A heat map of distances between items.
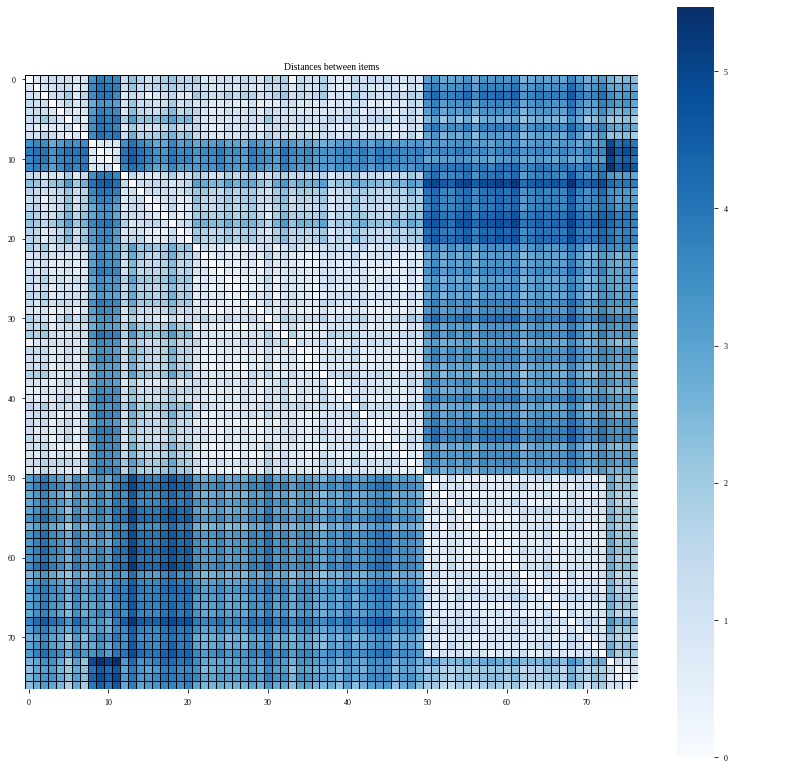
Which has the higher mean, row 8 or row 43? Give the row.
8
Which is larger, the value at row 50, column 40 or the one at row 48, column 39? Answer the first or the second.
the first
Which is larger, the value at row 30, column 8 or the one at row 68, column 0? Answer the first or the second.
the second
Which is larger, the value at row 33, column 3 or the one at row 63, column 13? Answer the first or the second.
the second
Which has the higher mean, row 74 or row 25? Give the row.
74
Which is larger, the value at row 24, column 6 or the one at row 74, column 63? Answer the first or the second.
the second
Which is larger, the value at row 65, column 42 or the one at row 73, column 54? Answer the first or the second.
the first
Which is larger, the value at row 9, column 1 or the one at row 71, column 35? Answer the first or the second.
the first
